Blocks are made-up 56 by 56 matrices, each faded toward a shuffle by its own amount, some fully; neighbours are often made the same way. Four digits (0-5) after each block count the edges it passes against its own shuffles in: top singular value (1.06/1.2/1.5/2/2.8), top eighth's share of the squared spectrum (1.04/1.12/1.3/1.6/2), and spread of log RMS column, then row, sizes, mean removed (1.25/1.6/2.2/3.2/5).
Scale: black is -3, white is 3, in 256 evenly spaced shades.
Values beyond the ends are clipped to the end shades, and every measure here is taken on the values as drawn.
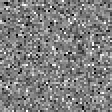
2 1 0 0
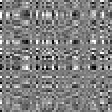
5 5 4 4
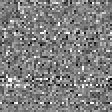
1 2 0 3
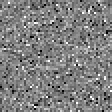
0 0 0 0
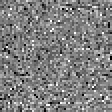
0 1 0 1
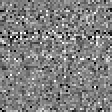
2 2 0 3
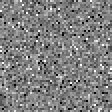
0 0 0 0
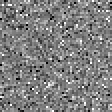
0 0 0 0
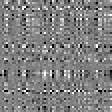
5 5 4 4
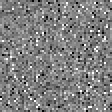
0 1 0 0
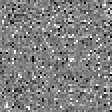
3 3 2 1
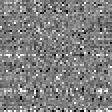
4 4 2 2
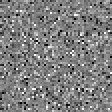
3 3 0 1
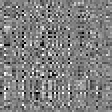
4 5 3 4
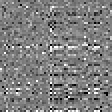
4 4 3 3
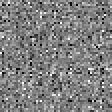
1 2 2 3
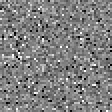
0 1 0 1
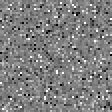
0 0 0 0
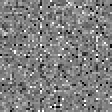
3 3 1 1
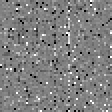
3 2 0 0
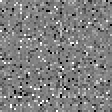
3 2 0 0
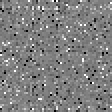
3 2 0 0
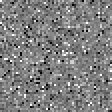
2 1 0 0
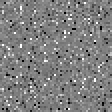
1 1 0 0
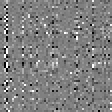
4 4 2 2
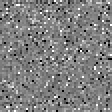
2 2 0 0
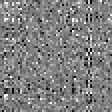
3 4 2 1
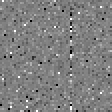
3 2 0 0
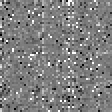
3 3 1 1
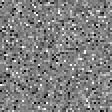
0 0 0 0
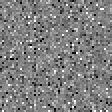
0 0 0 0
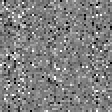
1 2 2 0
